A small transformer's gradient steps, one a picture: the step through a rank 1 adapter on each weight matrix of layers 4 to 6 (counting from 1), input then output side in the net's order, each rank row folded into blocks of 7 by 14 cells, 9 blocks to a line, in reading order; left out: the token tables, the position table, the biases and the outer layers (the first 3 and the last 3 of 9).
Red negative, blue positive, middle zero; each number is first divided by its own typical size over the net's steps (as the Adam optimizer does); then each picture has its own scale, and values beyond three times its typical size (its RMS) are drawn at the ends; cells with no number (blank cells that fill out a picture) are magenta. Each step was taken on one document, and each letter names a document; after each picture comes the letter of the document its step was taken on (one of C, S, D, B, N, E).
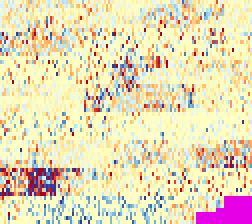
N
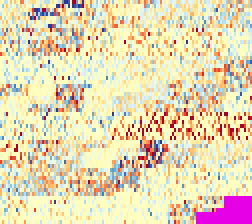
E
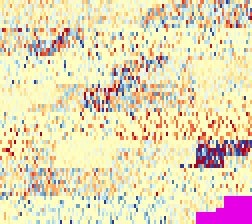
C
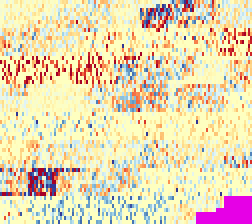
N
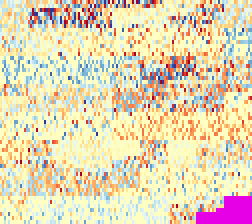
E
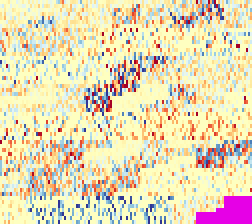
C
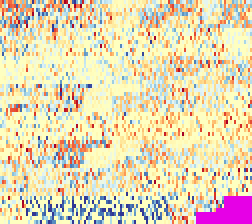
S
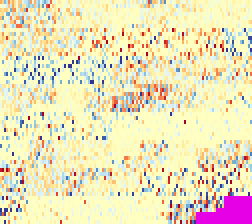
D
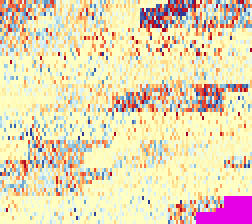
E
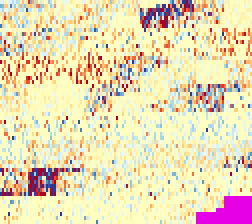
N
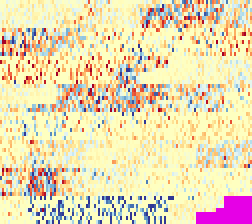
N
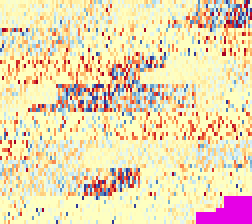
C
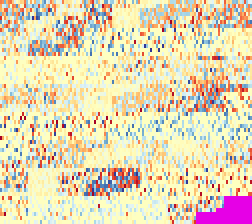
S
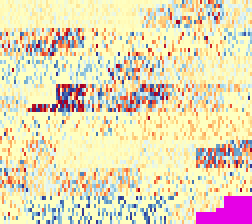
C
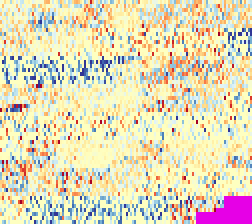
E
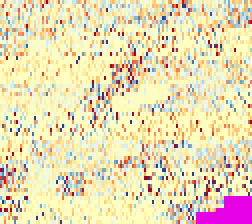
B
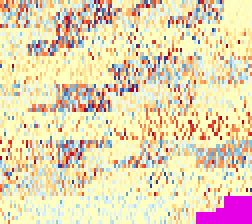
C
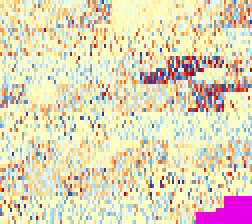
S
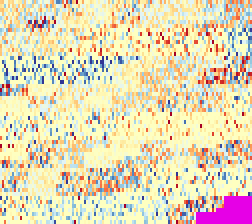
E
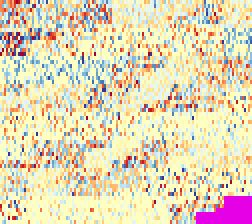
S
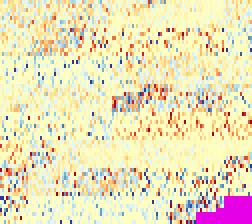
D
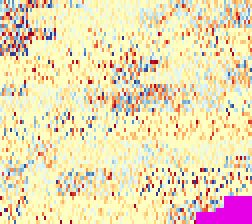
B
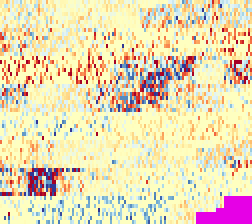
N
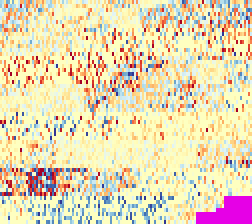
N
